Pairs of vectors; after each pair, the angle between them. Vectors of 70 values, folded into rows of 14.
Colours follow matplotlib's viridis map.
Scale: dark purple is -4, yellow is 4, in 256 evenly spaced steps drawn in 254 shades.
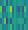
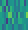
partly aligned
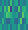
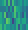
partly opposed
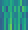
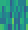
partly opposed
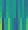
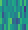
partly aligned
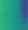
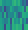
orthogonal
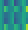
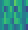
nearly opposite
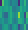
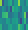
nearly opposite
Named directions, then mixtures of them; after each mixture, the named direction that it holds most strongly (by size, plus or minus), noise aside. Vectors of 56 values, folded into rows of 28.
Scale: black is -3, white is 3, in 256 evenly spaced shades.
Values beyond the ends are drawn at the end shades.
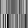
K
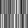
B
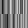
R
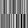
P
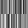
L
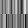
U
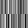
L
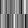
K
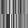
L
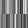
P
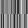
B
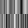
U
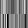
K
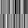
U
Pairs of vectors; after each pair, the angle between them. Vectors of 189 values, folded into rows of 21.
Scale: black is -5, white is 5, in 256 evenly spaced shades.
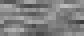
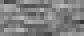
nearly parallel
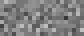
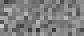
nearly opposite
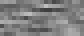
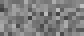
orthogonal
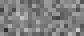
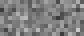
nearly parallel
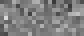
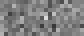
orthogonal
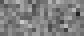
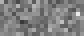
nearly opposite
